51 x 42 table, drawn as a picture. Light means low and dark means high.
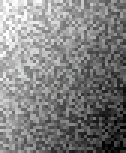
Slope: up to the bottom right. Stripes: none. Ninth with the highest average: bottom right. Grain: fine. Ninth with the lowest average: top left.
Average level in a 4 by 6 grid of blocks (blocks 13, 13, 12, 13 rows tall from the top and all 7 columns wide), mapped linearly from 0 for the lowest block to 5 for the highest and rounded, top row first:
011223
112234
123344
233445
